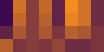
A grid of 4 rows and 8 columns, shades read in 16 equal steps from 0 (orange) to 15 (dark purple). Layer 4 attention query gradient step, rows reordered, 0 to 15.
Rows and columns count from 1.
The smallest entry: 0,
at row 1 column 6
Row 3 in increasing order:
5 6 6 6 9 10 10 12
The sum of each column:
47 23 36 25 42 17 23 42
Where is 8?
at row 4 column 5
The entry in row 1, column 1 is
15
